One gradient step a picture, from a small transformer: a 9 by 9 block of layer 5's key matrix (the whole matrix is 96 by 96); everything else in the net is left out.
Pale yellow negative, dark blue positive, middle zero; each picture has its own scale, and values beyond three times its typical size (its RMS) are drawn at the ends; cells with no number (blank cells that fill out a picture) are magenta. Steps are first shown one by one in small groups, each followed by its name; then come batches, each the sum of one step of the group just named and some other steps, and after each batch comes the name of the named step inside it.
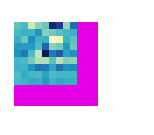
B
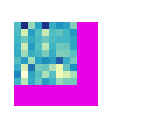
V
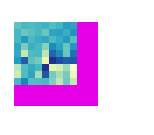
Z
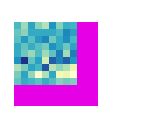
Z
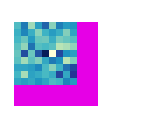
V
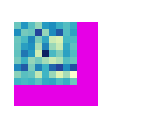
B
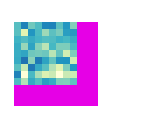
V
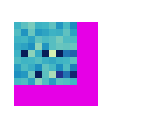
B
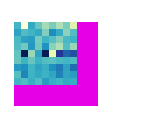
B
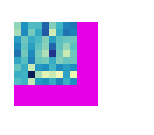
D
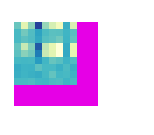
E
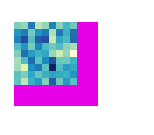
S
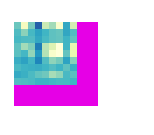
E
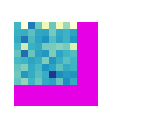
S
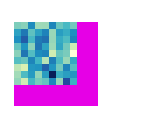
S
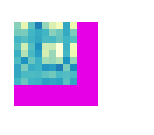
E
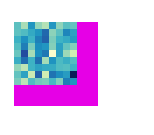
S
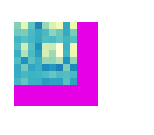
E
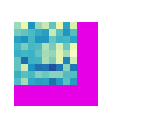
S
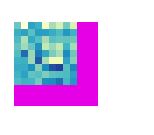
E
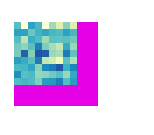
E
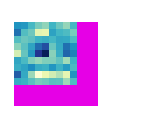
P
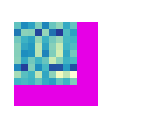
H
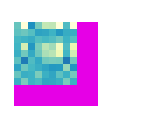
H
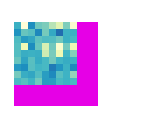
H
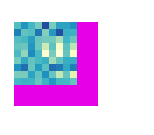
H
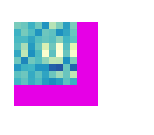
H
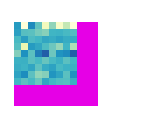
P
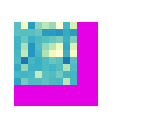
P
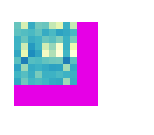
P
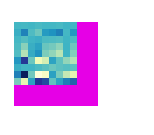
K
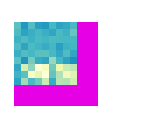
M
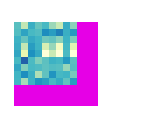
K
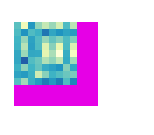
K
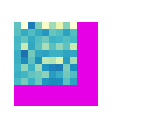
M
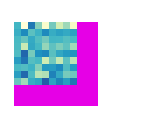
K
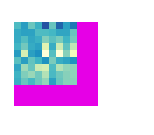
M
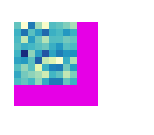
M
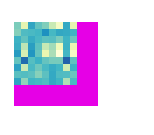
M
